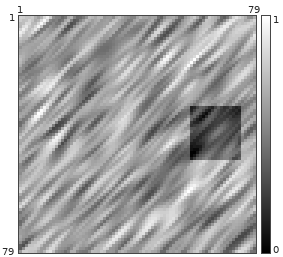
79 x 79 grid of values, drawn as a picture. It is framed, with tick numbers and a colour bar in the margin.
Ninth with the lowest average: middle right. Odd patch: lower, in the middle right. Mirror symmetry: none. Grain: diagonal, up to the right. Slope: none.
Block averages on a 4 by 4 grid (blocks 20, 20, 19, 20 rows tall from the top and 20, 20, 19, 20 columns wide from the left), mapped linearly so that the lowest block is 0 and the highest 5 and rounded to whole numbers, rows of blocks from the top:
3345 / 4420 / 4423 / 4343
